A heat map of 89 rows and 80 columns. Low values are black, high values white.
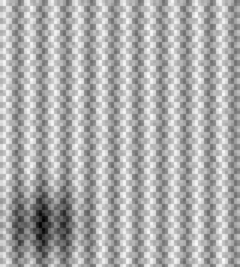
Upright stripes repeat 10 times across the table. One dip sinks in the bottom left. No single row or column stands out from its neighbours. The ninth with the lowest average is the bottom left. On average the colour sits 70% of the way up the scale. No lone cell stands out from its neighbours.
